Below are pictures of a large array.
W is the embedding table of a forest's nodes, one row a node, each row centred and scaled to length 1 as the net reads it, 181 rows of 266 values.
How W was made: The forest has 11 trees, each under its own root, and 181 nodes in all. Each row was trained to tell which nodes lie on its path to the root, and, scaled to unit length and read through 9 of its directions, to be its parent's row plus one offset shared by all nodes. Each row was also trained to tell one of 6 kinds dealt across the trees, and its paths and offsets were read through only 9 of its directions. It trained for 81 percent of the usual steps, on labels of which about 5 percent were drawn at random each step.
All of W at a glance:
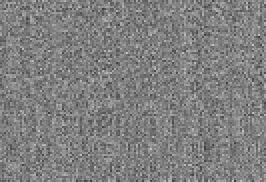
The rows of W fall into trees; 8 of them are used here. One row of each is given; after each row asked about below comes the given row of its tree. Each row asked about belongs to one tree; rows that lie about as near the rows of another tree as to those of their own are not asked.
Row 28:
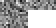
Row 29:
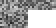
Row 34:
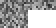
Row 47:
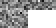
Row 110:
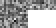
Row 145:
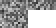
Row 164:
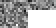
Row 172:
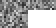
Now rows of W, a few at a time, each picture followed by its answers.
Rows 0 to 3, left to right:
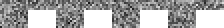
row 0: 145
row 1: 34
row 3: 29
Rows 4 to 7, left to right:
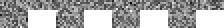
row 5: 29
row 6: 29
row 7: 164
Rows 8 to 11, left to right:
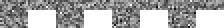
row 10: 145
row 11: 172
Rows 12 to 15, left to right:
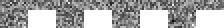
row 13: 145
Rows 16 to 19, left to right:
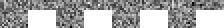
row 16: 164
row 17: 164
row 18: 29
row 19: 164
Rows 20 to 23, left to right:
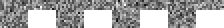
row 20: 172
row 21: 172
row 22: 164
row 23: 34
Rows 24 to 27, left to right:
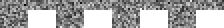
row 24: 29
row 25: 34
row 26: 34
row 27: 145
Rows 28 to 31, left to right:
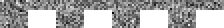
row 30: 110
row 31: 172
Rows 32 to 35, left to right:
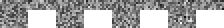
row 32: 145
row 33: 172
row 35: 145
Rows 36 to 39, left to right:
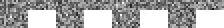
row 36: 47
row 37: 47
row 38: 164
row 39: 34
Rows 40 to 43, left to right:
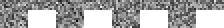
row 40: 110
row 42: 164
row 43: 110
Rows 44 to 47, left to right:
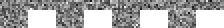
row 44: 164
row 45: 164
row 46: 172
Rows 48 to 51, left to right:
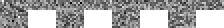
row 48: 28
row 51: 29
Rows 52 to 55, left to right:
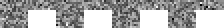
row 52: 28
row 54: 34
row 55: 172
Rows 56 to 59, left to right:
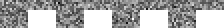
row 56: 145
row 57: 110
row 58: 29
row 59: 110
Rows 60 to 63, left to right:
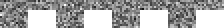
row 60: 172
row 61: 172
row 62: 29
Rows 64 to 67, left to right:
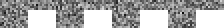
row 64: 164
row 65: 110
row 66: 47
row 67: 172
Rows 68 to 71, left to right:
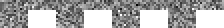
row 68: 145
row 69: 145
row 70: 164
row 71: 34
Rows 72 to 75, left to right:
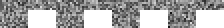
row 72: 172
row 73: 172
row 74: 164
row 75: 29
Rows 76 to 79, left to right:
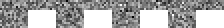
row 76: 110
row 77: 34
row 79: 47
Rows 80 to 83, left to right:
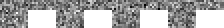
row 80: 164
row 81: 47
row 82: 172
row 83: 172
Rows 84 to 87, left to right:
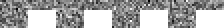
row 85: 47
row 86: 34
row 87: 164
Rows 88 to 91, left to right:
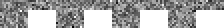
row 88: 172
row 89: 34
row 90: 145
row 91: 47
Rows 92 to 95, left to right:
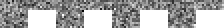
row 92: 172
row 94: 34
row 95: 34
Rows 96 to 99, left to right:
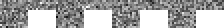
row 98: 29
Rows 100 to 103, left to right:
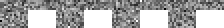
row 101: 47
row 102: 164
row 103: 110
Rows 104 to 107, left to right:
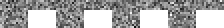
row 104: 28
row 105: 47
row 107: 28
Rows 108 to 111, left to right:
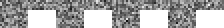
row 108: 47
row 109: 28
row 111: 47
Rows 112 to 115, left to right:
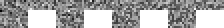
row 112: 28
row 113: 145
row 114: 29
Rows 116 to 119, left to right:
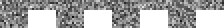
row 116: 110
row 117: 28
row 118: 34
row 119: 28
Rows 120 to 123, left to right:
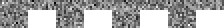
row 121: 34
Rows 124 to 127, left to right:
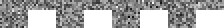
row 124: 34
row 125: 47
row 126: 28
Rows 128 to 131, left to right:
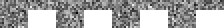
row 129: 47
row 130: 34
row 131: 47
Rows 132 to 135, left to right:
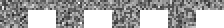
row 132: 110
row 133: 34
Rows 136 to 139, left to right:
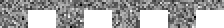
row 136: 47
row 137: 172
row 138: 47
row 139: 34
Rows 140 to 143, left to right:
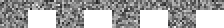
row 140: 34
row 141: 47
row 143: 164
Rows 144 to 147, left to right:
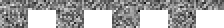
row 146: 29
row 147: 145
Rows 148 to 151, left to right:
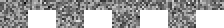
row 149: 145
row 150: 34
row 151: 164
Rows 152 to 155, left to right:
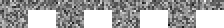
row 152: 145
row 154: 47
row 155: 164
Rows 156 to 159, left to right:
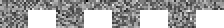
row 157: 145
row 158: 29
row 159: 172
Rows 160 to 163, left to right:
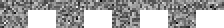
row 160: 29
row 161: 145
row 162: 34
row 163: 172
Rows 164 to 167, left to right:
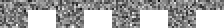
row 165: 110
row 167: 164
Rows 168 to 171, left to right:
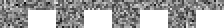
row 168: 164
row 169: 34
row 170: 34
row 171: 34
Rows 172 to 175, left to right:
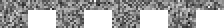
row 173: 110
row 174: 34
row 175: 172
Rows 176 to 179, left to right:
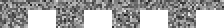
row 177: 145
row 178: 145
